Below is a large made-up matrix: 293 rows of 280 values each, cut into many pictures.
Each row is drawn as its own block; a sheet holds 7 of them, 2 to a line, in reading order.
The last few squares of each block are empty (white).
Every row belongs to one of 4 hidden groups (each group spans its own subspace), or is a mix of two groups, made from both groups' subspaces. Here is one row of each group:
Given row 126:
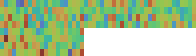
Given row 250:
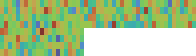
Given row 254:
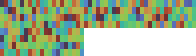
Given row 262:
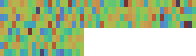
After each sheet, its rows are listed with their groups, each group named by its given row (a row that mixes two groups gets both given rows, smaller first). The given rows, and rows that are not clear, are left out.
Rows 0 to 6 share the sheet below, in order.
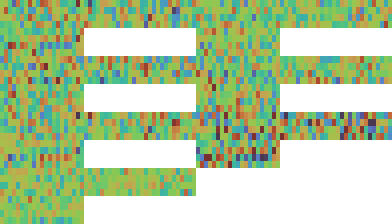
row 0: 254
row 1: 262
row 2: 250
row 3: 126 and 262
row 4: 254
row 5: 254
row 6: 262
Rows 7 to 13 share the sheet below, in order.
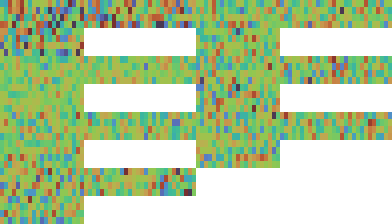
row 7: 262
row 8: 250
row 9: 250
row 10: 250
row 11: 254
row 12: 254
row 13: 262
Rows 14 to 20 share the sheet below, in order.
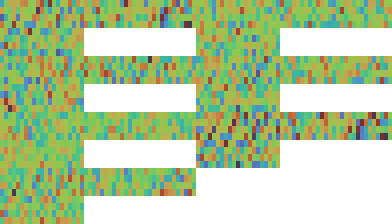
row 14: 262
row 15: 250
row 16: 126 and 262
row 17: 262
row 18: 126
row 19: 262
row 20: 262
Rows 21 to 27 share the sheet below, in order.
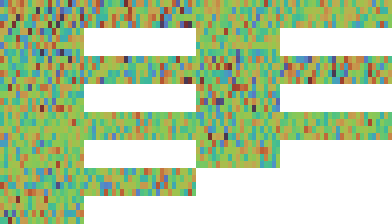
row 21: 262
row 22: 262
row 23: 262
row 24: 250 and 254
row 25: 250
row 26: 126
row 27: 262
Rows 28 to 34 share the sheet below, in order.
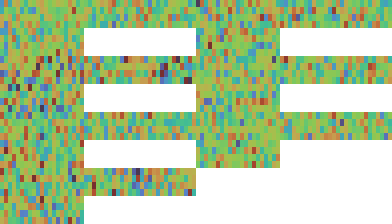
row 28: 250
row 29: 254
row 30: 262
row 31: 254
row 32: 126
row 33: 250
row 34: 250 and 262
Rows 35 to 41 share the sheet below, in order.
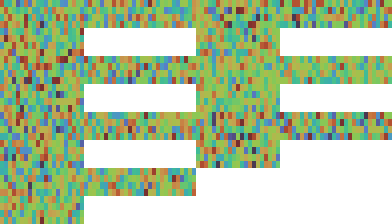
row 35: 126
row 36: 250 and 254
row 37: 126 and 250
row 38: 250
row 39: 126 and 262
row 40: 250
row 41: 126 and 254
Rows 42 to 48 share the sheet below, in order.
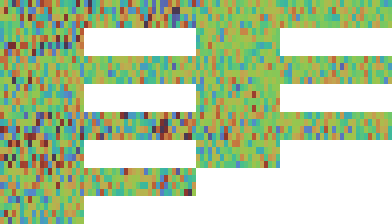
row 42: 254
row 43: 254
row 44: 126
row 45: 250
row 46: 262
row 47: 126
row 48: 262
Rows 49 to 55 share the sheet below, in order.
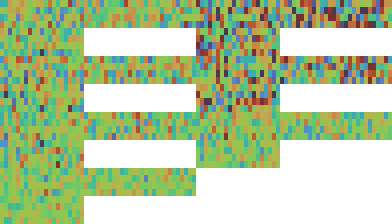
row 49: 262
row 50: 254 and 262
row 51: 126
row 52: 254
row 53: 250
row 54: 126 and 250
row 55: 250
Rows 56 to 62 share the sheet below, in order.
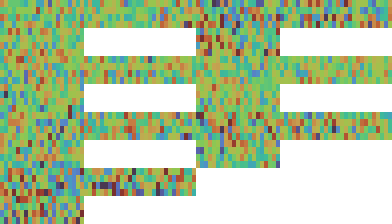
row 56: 262
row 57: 126
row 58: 126
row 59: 262
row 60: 262
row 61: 126 and 254
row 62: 262
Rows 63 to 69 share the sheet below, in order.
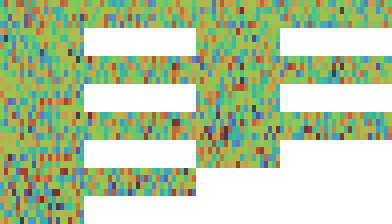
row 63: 126
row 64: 250
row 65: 254
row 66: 250 and 254
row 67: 254
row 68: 126
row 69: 126 and 250
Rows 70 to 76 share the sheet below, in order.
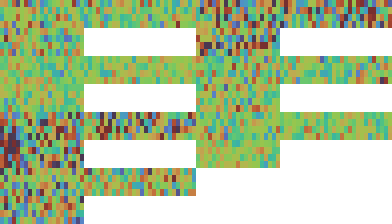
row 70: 126 and 254
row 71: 254
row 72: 262
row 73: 262
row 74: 250 and 262
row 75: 126
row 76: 126
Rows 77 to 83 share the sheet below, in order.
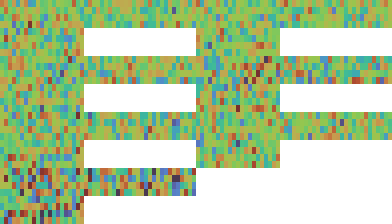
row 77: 126
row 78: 254
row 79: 262
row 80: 262
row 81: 254
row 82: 250
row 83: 254
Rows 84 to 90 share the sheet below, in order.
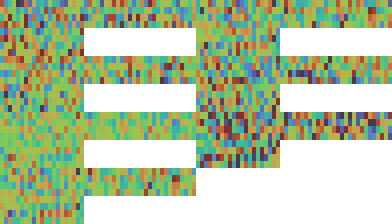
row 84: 126
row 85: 254
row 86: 126 and 262
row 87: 262
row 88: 254
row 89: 254
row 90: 254
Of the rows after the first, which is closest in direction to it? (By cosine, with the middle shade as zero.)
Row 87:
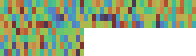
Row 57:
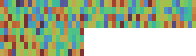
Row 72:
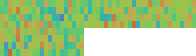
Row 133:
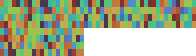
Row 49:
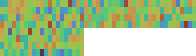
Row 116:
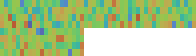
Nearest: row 72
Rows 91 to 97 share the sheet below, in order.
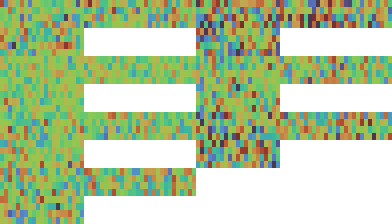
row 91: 254
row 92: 126 and 262
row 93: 250 and 262
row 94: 250
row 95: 126 and 250
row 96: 126
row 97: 250 and 254
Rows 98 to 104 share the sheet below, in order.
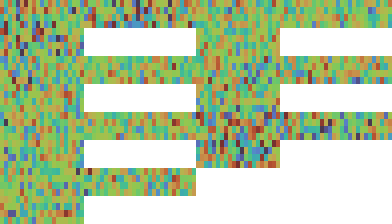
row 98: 250
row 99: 254
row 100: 126
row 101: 262
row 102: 126 and 254
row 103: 126 and 262
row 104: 254
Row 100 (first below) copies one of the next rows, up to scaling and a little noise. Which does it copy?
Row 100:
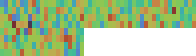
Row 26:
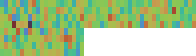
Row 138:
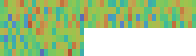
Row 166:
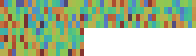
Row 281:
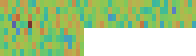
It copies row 26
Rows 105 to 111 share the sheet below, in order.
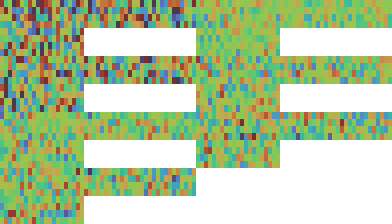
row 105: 254
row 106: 126
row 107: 126 and 254
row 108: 254
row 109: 126 and 254
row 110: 250
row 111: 254
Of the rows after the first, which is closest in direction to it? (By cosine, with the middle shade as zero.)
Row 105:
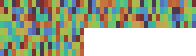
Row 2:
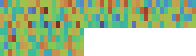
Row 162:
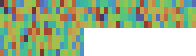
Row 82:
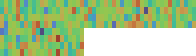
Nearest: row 82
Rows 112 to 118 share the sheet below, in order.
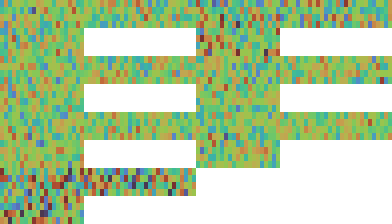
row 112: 250
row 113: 126
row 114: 250
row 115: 262
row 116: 126 and 250
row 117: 126
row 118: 250 and 262
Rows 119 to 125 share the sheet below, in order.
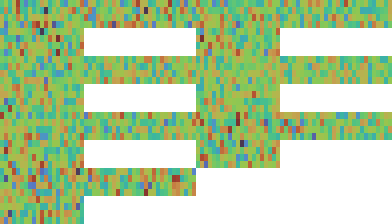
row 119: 250
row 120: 126
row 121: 262
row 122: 250 and 254
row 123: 126 and 262
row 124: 254 and 262
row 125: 254
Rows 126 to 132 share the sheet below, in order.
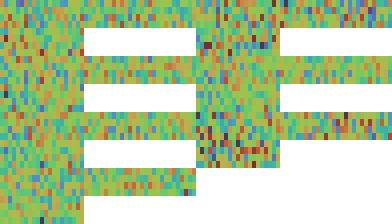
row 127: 254
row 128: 126
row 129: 126
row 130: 126
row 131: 126 and 250
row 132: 254 and 262
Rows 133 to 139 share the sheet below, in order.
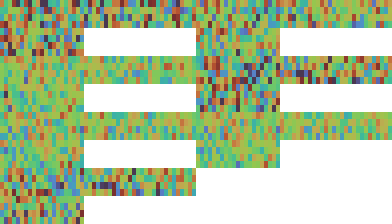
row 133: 126 and 254
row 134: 254 and 262
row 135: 126 and 262
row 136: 262
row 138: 126
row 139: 262
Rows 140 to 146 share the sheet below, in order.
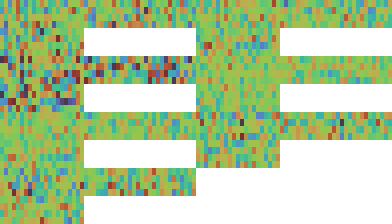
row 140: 250
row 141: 254
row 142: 254
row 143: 254 and 262
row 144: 254
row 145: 250 and 254
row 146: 126
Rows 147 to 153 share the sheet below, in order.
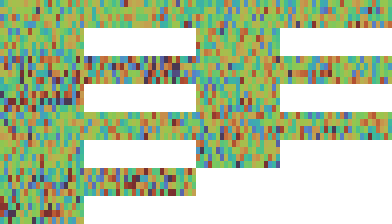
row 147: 262
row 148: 126 and 262
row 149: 254
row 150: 262
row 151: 126 and 254
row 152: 126
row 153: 254 and 262
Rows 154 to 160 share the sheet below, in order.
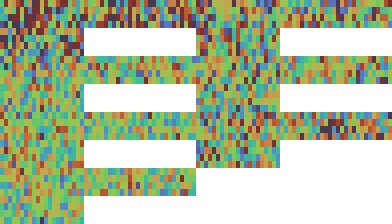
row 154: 126
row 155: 250 and 254
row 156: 254
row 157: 262
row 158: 126
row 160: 126 and 262
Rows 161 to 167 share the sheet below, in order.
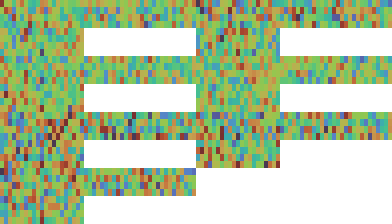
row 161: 126 and 254
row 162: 254
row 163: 126
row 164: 250 and 262
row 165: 262
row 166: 126
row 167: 250 and 254
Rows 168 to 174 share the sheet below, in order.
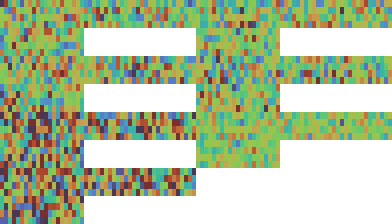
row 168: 254
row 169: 250
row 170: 254 and 262
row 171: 126
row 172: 254
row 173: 250
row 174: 126 and 250
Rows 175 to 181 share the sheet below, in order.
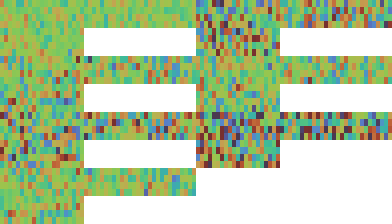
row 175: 126
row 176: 126 and 250
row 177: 254
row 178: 250
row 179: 254
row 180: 126
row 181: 254
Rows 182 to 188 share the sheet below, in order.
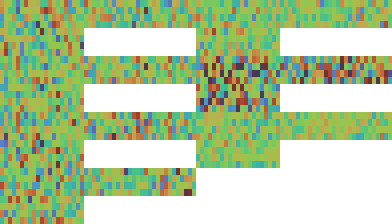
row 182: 250 and 262
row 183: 262
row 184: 250
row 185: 126 and 262
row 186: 250
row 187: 262
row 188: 262
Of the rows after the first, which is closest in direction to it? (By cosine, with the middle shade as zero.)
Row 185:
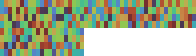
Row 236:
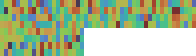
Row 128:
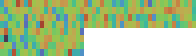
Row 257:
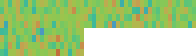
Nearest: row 128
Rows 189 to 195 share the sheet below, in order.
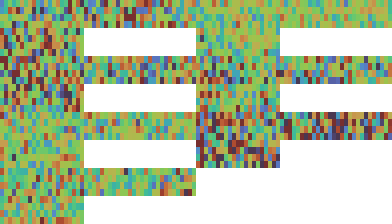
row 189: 262
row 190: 126
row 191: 126
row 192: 126 and 250
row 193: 254
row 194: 250
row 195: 262
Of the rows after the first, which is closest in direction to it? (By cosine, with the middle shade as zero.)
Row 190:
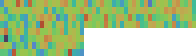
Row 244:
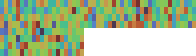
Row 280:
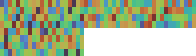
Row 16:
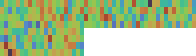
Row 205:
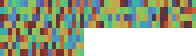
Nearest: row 16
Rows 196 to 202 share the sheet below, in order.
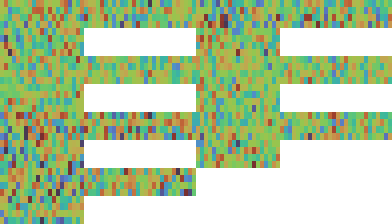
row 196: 126 and 262
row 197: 126
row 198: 254
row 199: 250
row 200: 126
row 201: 250
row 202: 262
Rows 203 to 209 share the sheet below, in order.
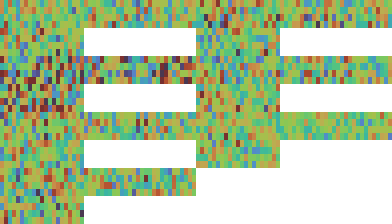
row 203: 250
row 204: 126
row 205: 262
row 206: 126
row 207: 250 and 254
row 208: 126 and 250
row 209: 250 and 262
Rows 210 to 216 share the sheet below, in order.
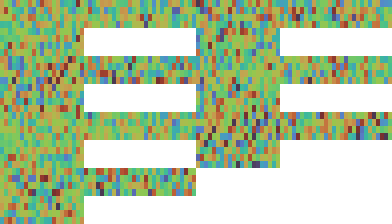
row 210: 254
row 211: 254
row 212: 262
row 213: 250
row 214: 254
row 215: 262
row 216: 250 and 254
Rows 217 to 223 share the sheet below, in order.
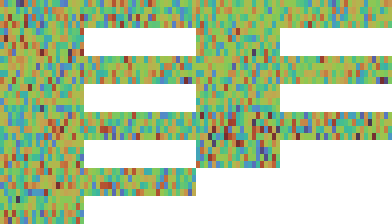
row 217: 126
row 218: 250
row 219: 262
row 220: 262
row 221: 262
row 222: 126 and 254
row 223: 262
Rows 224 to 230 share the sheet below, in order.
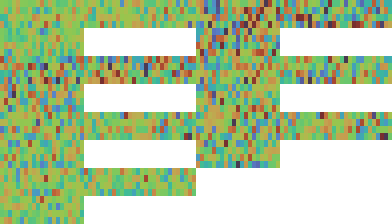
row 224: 250 and 262
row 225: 262
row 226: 250
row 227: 250 and 262
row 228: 262
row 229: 262
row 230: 250
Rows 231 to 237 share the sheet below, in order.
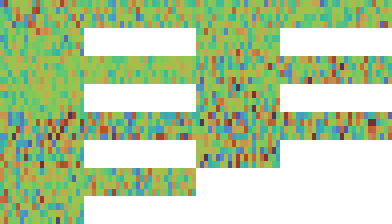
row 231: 126 and 254
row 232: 262
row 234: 250
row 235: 262
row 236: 254
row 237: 250
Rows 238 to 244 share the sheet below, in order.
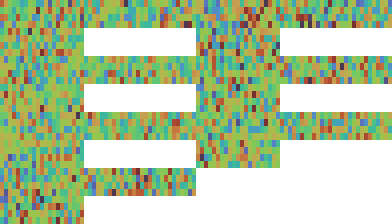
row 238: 262
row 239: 262
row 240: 126
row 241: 250
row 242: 254
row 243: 262
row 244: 250
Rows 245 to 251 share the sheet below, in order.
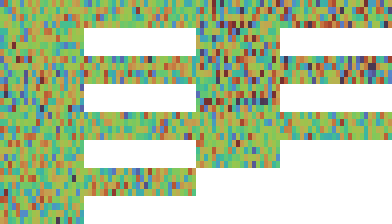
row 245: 254
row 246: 250
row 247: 126
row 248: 254
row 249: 262
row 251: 250
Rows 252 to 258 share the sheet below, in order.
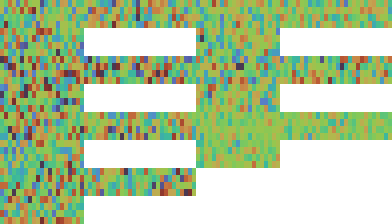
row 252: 250 and 254
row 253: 126
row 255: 250 and 262
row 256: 126
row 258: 262
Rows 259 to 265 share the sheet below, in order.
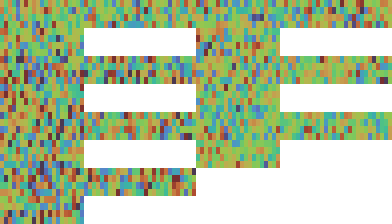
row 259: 250
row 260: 254 and 262
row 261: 126
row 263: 262
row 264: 126
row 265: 254
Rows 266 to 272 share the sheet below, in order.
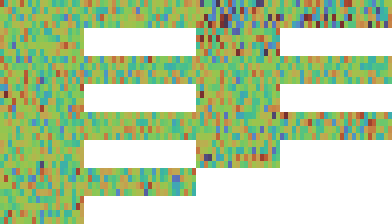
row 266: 254
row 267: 126
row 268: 126
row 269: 126
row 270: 254 and 262
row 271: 254
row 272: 254
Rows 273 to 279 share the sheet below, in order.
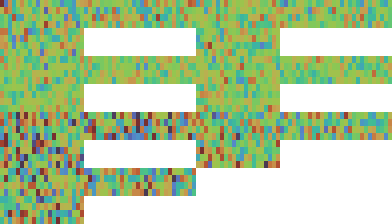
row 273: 250 and 254
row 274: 254
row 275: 250 and 254
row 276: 126 and 250
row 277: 250
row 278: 126
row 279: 250 and 254
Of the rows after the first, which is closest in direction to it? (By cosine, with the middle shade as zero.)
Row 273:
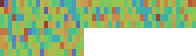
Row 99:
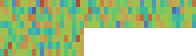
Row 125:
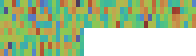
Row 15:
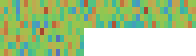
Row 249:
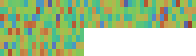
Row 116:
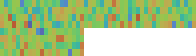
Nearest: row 99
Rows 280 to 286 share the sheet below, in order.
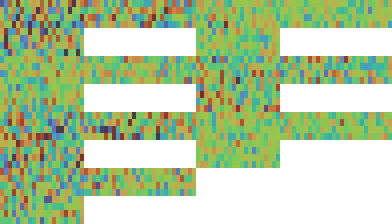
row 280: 126 and 262
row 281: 126
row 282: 262
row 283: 126
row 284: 262
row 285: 250
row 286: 254 and 262
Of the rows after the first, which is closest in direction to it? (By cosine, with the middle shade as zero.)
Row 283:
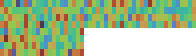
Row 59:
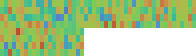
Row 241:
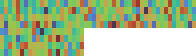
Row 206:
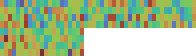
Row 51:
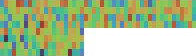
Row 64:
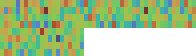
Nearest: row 206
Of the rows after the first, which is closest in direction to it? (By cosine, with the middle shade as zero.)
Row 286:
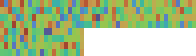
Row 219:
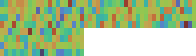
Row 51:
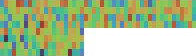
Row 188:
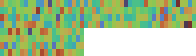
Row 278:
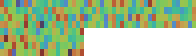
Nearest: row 219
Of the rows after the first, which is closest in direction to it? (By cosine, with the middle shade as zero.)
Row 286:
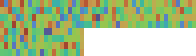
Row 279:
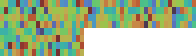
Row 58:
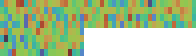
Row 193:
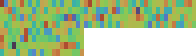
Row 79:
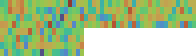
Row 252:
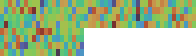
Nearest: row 193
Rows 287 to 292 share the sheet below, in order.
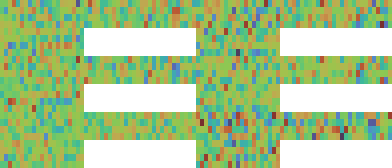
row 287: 254
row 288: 262
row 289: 254
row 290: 262
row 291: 262
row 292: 254
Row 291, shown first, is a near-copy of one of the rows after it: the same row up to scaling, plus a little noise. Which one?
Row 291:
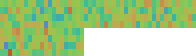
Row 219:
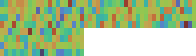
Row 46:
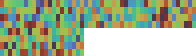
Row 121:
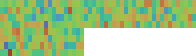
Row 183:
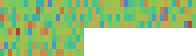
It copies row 121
